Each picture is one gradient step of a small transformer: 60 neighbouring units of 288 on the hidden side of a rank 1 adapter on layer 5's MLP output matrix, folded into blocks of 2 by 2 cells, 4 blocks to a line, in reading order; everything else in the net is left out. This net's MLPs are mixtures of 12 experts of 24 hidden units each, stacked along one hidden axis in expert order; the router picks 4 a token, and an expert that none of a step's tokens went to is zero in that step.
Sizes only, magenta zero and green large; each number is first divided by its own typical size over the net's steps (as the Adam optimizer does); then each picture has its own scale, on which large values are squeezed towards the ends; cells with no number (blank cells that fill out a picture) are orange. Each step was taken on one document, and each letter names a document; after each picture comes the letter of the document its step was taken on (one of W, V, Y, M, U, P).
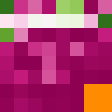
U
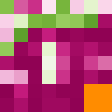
U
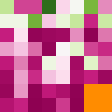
U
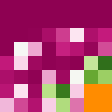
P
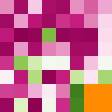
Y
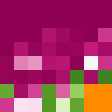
Y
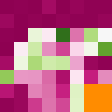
Y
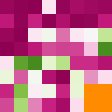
Y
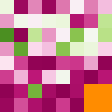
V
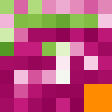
U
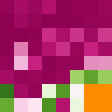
P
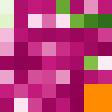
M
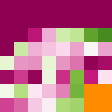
Y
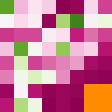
M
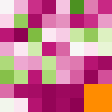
V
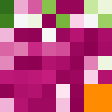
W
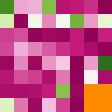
W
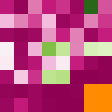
M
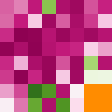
P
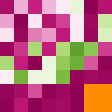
V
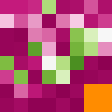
V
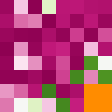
P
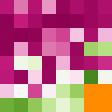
P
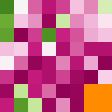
M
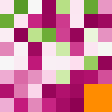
V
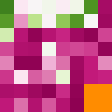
U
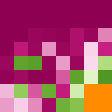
Y
